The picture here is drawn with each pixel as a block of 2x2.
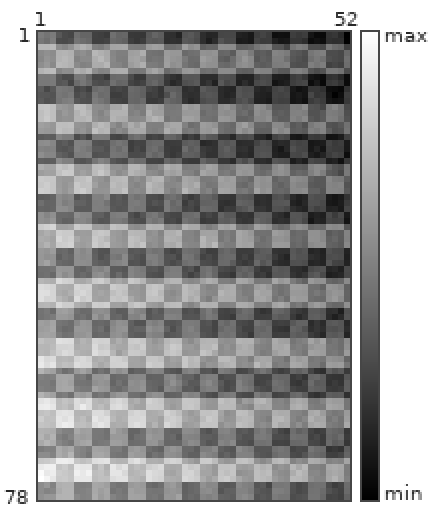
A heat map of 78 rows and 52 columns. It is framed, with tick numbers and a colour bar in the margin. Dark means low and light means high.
The bottom left is the ninth with the highest average. The ninth with the lowest average is the top right. Horizontal stripes repeat 8 times down the table. There is an overall slope up to the bottom left.
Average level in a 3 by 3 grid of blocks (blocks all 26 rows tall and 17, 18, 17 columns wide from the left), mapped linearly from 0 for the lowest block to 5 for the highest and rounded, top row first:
310 | 421 | 542
